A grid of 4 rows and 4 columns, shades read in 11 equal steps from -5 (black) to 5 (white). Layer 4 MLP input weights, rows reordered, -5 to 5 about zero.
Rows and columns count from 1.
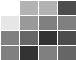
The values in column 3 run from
-3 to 2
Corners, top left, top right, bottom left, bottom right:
5 -2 0 -1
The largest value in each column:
5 2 2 0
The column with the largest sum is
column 1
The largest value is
5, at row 1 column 1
